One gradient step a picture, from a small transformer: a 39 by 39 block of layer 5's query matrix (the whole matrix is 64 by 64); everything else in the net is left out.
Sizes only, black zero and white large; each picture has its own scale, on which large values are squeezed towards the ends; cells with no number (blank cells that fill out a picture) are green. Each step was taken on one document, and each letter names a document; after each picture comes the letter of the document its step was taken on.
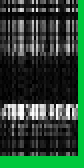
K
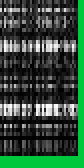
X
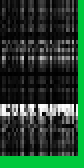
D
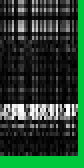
K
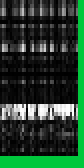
D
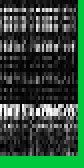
X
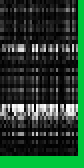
K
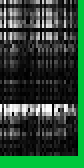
X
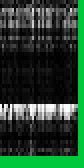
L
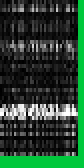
K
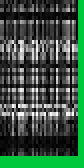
K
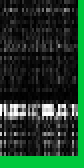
X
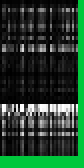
D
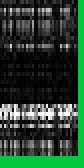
L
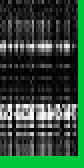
L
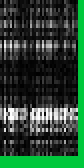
X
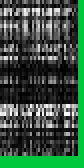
X
